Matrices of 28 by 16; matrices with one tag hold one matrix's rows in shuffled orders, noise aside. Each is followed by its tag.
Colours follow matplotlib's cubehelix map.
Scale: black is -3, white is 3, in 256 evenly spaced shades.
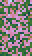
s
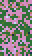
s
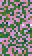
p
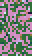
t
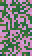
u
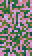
u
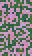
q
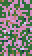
s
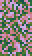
p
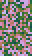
q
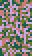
q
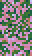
s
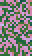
p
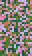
u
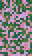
q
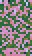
s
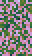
p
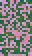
q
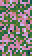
q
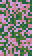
t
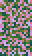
u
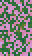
p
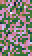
q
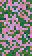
s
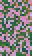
p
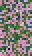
u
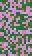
t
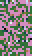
t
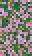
u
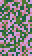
p
